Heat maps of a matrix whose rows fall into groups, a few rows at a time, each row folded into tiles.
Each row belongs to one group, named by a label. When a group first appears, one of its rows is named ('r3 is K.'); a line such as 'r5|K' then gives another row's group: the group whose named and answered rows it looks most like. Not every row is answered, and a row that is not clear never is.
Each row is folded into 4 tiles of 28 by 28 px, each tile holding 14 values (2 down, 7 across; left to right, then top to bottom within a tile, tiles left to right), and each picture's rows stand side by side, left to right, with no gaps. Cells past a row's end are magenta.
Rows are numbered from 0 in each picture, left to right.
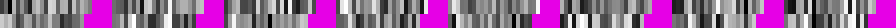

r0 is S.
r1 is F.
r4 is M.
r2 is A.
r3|M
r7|F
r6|F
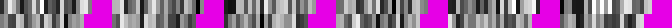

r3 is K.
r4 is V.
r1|M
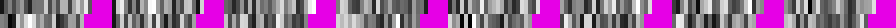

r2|F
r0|V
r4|S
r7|S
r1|M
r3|K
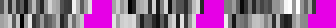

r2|V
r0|S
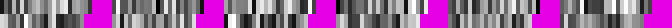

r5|V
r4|V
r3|S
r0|S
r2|A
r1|K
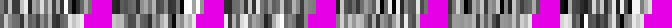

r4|A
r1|S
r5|S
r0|A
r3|K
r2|F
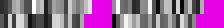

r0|F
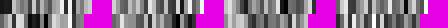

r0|F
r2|K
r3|M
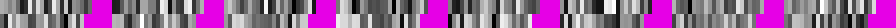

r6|A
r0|M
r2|K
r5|V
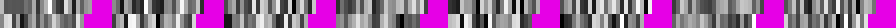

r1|F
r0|A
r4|F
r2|M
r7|K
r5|M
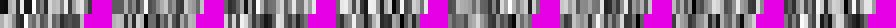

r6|A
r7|F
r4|V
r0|S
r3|M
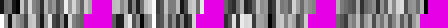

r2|F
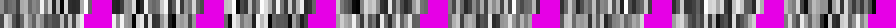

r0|A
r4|A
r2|M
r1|S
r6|A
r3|K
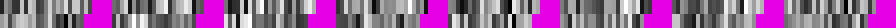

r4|A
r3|V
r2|F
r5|V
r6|S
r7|M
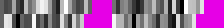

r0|A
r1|S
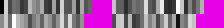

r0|K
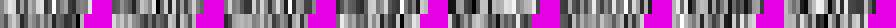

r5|V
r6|K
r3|A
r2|M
